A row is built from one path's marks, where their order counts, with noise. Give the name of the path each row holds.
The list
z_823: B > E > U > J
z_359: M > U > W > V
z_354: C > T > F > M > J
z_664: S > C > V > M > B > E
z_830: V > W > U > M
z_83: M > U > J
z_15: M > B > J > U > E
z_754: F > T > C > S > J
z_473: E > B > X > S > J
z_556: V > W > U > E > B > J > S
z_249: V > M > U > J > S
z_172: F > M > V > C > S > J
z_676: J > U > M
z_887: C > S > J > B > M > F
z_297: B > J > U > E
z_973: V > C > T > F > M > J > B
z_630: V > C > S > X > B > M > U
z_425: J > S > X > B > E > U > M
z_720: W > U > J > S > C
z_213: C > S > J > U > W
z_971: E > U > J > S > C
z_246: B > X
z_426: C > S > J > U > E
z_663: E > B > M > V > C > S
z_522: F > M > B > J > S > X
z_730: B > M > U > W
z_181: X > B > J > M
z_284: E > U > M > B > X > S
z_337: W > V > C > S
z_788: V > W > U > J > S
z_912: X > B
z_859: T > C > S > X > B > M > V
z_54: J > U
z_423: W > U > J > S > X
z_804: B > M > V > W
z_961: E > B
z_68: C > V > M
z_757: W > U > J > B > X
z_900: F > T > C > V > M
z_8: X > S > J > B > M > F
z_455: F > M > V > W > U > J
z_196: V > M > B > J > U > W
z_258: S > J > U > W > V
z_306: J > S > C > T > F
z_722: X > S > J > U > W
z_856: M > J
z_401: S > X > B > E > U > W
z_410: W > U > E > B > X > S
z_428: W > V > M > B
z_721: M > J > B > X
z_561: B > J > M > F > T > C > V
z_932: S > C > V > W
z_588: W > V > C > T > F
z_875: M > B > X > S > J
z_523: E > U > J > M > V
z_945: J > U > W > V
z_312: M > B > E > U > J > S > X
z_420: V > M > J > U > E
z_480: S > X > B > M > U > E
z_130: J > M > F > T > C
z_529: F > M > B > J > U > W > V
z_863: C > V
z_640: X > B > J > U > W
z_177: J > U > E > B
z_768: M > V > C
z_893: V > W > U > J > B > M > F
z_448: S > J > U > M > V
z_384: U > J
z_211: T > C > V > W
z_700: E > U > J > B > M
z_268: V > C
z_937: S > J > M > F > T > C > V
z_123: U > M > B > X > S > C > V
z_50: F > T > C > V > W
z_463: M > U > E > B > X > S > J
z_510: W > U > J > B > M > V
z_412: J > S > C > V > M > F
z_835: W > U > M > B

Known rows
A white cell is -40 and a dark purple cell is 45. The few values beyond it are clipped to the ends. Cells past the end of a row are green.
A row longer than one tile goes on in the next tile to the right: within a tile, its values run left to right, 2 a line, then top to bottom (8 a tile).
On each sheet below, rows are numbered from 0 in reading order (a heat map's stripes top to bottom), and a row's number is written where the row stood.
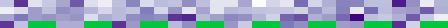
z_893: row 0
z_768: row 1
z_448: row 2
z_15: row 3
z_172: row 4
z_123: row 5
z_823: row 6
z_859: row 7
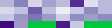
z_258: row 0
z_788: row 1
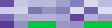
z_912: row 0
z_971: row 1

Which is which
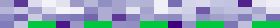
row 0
z_196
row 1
z_757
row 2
z_721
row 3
z_8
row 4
z_249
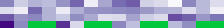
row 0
z_640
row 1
z_588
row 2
z_268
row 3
z_83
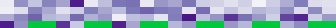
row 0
z_720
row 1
z_556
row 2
z_932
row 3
z_700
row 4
z_522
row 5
z_312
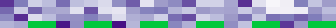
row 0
z_961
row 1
z_425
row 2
z_337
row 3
z_804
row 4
z_420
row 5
z_510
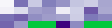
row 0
z_835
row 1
z_722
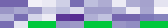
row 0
z_973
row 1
z_730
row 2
z_676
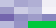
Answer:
z_856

